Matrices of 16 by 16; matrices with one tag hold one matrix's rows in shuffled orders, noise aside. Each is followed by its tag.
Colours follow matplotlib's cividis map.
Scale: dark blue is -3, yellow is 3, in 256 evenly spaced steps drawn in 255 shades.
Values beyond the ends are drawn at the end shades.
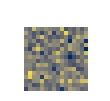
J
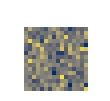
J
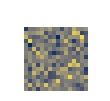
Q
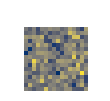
Q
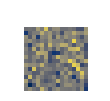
Q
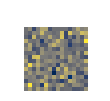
J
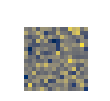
Q
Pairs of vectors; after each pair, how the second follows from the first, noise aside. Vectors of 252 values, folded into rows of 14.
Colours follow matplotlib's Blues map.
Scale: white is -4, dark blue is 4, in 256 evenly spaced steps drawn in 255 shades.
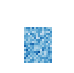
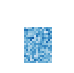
wrapped around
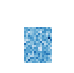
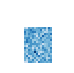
wrapped around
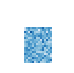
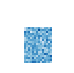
sign-scrambled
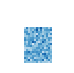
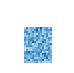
copied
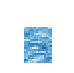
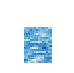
copied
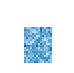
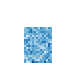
wrapped around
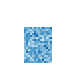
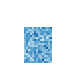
copied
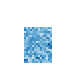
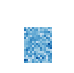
copied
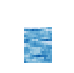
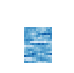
wrapped around
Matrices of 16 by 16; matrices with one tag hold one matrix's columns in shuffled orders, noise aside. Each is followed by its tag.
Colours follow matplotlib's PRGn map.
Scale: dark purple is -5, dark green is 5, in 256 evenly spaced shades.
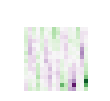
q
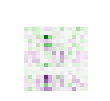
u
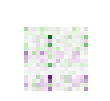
u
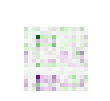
u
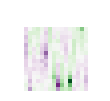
q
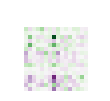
u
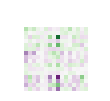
u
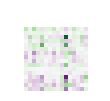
u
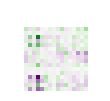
u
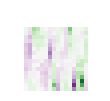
q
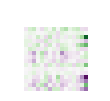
u
